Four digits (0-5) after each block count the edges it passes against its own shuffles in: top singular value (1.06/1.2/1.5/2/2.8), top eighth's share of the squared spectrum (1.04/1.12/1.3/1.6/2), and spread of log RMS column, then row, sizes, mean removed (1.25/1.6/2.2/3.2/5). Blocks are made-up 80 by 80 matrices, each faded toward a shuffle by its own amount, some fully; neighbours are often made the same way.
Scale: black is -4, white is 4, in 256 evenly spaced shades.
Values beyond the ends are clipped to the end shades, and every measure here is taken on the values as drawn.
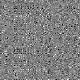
4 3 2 2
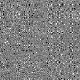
4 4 2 2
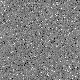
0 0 0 0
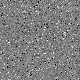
0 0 0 0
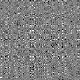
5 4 3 2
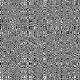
5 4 3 3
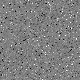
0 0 0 0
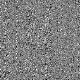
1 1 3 0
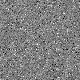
1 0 0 1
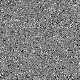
0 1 0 2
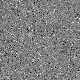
0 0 0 0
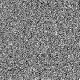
3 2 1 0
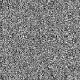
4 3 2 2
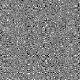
4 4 2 2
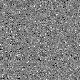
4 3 1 0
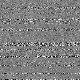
2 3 0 4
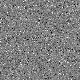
0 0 0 1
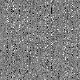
2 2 3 0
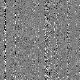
3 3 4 0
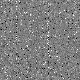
2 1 1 0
